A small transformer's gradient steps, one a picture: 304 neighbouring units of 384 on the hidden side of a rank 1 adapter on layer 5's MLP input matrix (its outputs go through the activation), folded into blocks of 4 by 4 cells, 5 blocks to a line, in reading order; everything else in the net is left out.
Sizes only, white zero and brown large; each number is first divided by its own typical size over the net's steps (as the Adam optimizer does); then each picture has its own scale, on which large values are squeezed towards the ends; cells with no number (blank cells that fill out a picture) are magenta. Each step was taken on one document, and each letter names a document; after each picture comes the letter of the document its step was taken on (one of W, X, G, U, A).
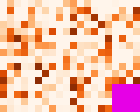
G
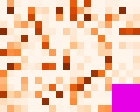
G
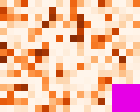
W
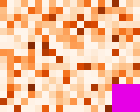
W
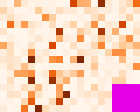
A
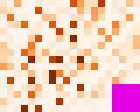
A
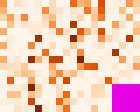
A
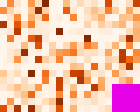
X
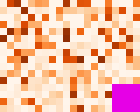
X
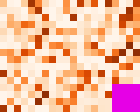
X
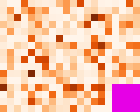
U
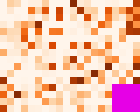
G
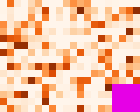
G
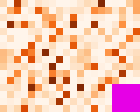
A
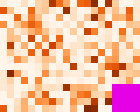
U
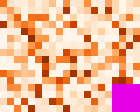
X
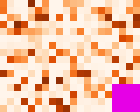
X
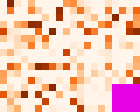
G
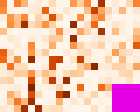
A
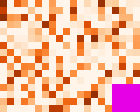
W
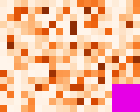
U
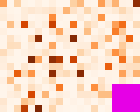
A
